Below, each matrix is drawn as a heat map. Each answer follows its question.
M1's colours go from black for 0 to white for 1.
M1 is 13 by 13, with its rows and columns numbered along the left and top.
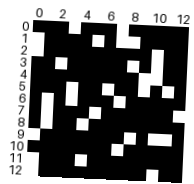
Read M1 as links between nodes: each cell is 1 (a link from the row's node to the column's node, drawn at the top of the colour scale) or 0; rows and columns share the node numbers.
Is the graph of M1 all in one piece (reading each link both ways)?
yes
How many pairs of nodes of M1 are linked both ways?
2
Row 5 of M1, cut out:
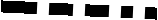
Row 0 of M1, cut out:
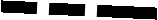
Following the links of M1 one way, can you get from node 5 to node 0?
yes
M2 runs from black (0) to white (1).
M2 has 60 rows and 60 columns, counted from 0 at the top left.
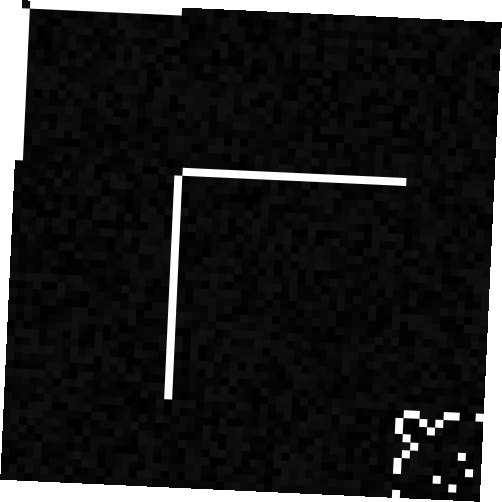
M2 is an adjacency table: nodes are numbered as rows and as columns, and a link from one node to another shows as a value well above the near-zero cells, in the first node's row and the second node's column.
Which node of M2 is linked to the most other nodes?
node 20
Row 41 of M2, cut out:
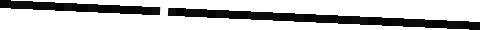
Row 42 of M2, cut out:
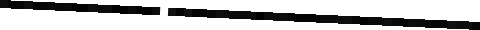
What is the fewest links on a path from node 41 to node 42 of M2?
2
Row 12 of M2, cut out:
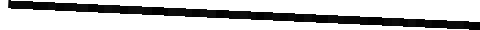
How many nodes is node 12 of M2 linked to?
1
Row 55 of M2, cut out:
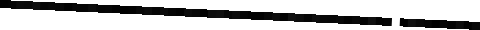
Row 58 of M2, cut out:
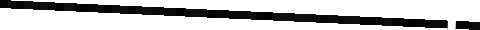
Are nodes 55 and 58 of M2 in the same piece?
yes
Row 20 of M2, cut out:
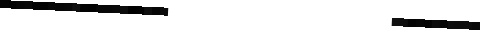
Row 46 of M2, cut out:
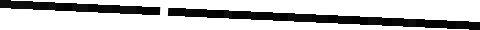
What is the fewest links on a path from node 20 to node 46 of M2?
1
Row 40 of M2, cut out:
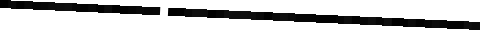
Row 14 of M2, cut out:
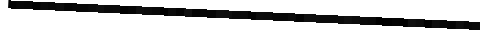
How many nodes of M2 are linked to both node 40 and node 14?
0
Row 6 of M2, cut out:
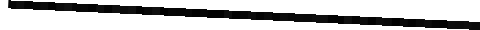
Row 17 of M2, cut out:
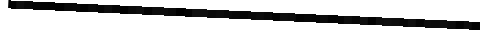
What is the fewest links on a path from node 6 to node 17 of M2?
2
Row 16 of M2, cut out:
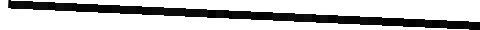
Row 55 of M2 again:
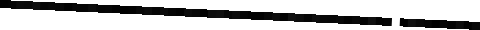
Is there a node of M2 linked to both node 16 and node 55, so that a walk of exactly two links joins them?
no
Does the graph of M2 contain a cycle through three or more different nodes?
no
